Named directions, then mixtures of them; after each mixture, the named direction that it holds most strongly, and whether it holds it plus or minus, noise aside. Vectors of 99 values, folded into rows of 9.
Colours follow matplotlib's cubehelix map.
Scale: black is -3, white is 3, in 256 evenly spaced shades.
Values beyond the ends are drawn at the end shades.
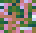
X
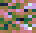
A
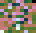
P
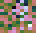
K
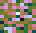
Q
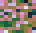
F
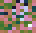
K, plus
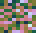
F, minus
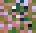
K, minus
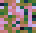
X, minus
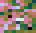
A, minus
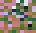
K, minus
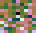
Q, minus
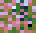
K, minus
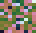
P, minus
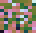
P, minus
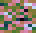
A, plus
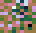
K, minus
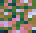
F, minus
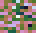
K, minus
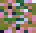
P, minus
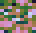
F, minus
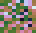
K, minus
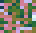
X, plus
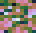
F, minus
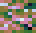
A, minus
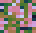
X, minus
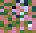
K, plus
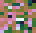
P, plus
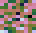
Q, minus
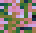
X, minus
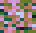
X, minus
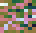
A, minus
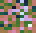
K, plus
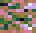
A, plus
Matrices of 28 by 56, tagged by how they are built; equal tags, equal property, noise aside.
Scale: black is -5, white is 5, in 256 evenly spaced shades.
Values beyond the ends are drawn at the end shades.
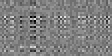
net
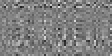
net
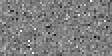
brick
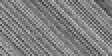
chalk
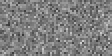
brick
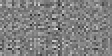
net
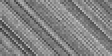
chalk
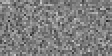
brick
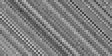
chalk
